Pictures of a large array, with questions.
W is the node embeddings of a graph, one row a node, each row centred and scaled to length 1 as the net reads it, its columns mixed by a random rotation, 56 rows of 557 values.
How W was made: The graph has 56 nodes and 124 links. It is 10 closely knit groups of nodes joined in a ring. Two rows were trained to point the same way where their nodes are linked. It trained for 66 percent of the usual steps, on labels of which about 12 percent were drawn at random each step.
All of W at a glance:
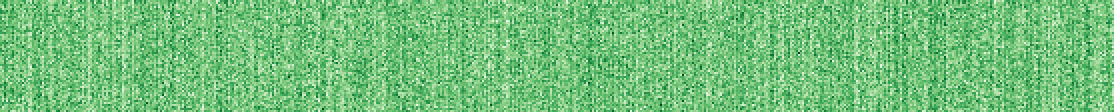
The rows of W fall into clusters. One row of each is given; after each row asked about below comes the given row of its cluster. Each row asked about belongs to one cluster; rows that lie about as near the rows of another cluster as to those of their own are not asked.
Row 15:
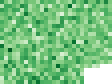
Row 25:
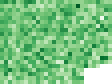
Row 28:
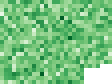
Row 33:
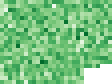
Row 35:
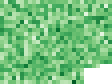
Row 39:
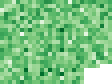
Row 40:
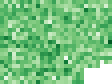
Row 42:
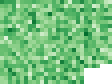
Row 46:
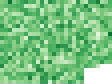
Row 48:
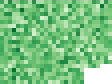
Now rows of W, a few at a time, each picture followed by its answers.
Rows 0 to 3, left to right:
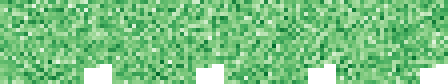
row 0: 46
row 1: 46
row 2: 28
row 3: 35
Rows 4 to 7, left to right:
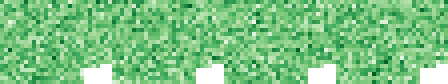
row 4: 15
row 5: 25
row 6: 42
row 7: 40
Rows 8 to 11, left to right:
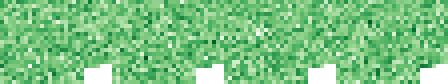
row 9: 15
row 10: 48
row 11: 48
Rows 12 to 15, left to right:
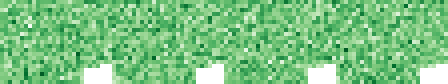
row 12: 39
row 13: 25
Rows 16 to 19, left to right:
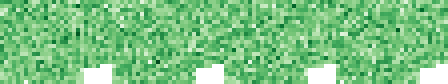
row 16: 33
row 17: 33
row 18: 15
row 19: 40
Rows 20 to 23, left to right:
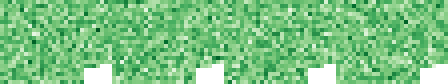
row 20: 48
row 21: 25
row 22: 48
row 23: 46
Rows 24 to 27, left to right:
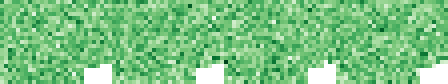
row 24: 15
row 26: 40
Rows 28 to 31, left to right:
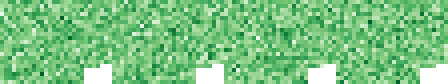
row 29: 39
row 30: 35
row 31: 48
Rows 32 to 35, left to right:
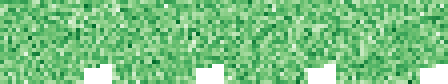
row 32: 33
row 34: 25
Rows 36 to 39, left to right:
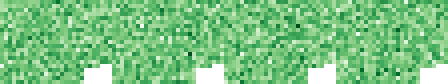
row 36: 33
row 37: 39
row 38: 28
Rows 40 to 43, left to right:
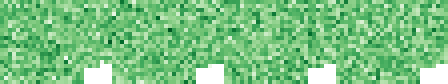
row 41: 35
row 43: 48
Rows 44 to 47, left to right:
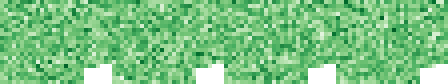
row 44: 46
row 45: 25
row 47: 35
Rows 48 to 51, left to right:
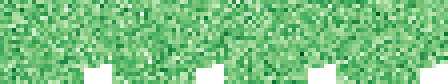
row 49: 40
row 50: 39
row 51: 25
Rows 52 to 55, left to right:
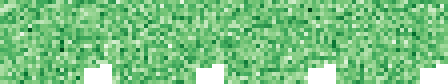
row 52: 39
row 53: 15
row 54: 40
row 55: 39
